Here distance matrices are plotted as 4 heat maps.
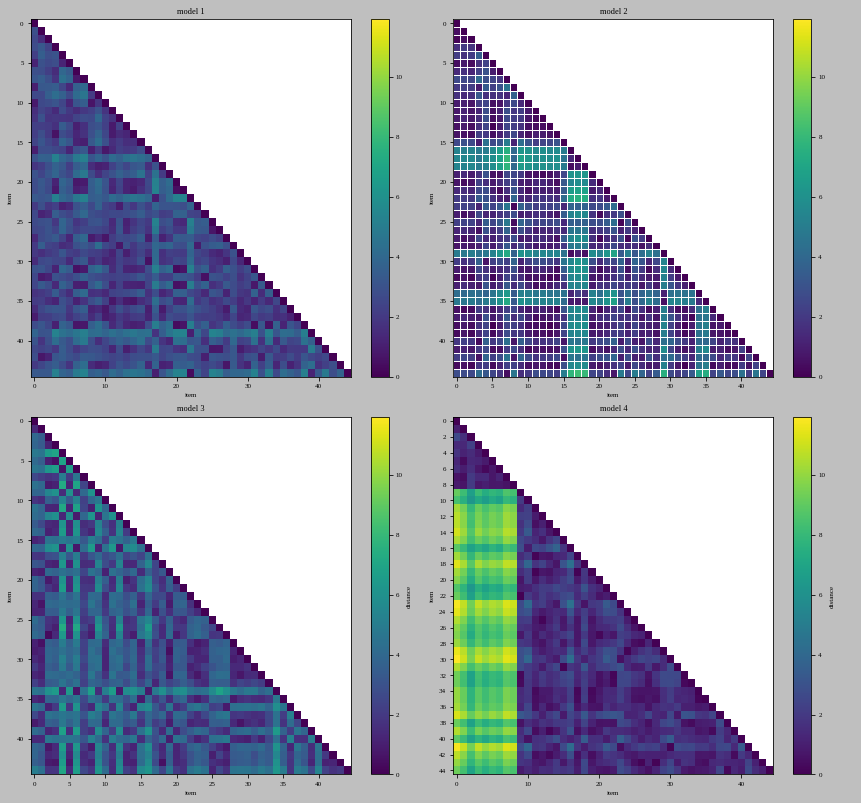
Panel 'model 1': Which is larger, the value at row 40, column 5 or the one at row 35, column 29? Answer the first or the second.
the first
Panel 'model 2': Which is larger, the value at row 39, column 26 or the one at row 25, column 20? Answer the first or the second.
the second
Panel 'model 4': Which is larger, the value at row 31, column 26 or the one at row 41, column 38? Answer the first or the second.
the second
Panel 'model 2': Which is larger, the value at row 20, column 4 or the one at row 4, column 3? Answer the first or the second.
the second
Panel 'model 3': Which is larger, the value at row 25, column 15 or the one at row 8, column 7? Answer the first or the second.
the first
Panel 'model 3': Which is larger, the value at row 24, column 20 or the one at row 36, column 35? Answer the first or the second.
the second
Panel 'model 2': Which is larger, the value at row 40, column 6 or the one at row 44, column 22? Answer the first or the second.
the first
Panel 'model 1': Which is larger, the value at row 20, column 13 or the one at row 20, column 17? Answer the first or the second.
the second
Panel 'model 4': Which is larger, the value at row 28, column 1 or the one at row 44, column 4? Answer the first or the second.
the first
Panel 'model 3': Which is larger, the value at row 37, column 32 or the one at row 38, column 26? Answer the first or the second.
the second
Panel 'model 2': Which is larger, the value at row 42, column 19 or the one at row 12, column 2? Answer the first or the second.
the first
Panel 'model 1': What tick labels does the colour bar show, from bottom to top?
0, 2, 4, 6, 8, 10
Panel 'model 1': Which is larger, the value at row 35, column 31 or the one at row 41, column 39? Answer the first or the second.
the second
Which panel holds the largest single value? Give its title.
model 4
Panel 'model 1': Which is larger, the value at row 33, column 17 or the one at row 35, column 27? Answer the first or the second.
the first
